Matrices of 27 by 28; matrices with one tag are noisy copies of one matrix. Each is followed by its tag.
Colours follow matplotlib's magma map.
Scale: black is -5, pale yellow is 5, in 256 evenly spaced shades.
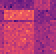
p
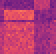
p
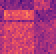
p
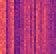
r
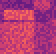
p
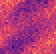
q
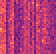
r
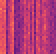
r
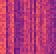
r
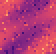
q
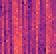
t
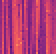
t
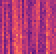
t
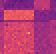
p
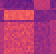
p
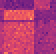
p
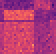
p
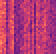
r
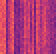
r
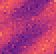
q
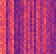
r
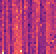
t
